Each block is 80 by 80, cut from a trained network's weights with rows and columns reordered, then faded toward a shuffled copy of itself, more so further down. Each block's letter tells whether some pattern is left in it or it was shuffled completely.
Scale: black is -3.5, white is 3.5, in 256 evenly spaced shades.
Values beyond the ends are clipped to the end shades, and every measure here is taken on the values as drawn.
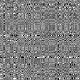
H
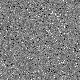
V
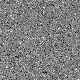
V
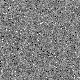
V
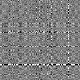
H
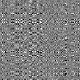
H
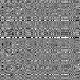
H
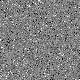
V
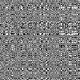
H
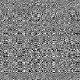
H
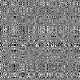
H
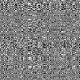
H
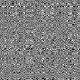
H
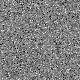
V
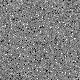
V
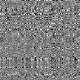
H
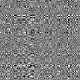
H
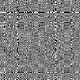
H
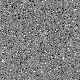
V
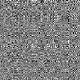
H
